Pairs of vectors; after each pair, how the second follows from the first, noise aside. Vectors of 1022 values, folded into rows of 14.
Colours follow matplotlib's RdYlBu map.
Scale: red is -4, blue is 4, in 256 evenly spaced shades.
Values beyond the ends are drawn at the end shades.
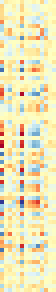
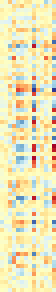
reversed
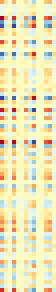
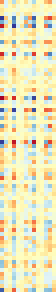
sign-scrambled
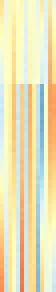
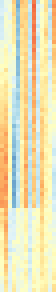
reversed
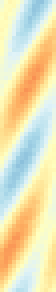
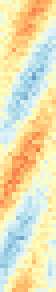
negated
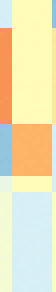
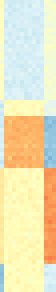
reversed
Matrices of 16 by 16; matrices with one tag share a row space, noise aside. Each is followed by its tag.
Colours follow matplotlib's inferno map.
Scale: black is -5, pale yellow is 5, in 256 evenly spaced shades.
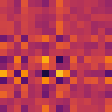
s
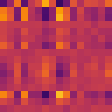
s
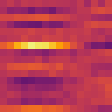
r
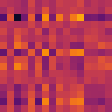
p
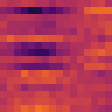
r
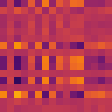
p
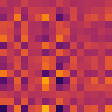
s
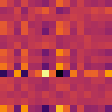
s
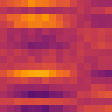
r
